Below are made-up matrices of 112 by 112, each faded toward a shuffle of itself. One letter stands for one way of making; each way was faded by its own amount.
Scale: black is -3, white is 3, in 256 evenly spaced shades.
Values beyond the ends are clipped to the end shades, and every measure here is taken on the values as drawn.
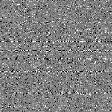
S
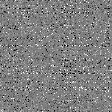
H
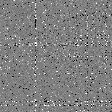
H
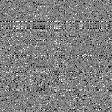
S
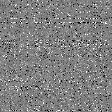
H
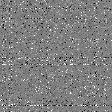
H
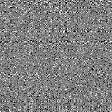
S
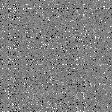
H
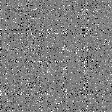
H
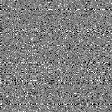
S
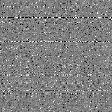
S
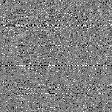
S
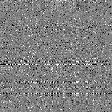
S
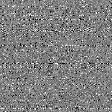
S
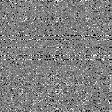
S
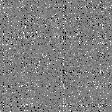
H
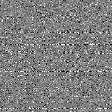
S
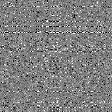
S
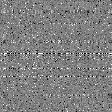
S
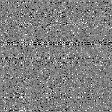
S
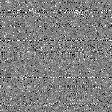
S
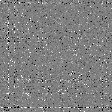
H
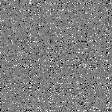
H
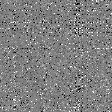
H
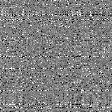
S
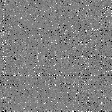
H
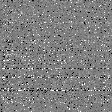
H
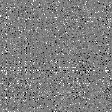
H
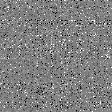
H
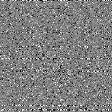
S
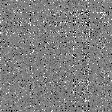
H
